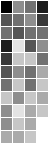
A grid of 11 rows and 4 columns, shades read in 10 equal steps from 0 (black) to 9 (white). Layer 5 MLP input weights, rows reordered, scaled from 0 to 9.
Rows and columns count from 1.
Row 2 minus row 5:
1 -3 -2 -2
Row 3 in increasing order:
3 4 4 4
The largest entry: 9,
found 2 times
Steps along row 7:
up down up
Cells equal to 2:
2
